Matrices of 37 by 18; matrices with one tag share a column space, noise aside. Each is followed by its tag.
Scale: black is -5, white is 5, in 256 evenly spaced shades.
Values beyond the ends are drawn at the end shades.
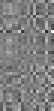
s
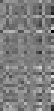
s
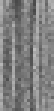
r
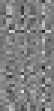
s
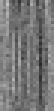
r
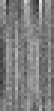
r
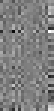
s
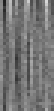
r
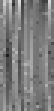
r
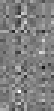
s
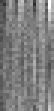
r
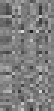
s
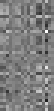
s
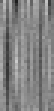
r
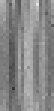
r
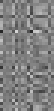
s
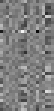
s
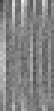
r
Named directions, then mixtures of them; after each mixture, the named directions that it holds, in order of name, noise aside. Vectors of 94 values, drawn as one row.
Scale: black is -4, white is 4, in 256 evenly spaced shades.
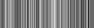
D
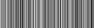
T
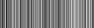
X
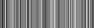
D, X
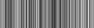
D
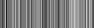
X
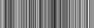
D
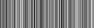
T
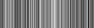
D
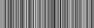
D, T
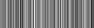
T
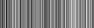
X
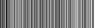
T, X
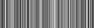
D, X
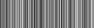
T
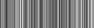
D, T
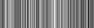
D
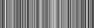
D, X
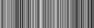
D, T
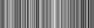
D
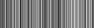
X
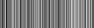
X
